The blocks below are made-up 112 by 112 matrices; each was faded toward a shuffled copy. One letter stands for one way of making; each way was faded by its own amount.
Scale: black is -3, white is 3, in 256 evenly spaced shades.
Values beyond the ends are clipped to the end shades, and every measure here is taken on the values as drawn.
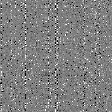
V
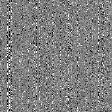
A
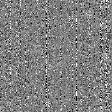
A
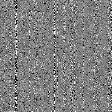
A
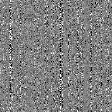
A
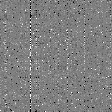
V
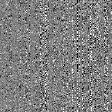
A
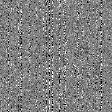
A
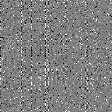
V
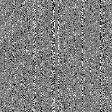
A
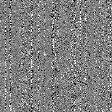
A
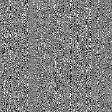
A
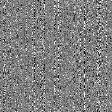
A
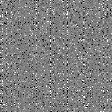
V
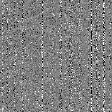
A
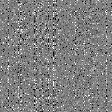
V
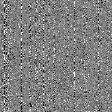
A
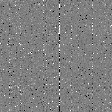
V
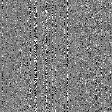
A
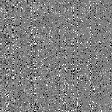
V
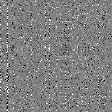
V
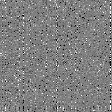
V
